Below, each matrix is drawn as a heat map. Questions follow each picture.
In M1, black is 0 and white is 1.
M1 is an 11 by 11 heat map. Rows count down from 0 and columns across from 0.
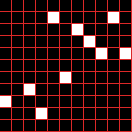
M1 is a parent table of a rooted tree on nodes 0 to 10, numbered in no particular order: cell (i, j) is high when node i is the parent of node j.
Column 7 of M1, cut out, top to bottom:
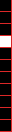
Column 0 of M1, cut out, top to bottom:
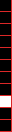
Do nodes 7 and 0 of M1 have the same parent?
no
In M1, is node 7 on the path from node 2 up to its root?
yes
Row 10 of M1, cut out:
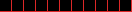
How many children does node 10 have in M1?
0
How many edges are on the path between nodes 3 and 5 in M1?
4
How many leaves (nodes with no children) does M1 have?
3
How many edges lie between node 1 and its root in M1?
0
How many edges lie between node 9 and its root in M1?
1
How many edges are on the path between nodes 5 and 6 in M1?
1
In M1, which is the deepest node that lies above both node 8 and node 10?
4
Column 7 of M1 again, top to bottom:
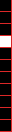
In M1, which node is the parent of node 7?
3
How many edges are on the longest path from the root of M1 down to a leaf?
6
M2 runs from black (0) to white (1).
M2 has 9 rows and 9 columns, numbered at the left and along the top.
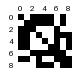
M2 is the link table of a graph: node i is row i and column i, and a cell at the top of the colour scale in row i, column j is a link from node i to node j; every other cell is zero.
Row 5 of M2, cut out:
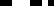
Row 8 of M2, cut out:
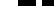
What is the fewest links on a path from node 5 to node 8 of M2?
2
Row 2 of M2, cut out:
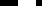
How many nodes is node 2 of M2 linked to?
5
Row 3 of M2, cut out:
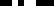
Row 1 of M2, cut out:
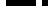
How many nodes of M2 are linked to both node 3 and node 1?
0
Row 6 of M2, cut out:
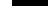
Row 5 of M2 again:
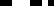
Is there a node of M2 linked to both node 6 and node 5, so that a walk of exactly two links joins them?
no
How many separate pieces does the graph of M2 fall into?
1
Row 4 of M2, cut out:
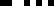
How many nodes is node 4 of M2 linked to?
4
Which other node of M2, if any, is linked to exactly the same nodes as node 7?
node 3
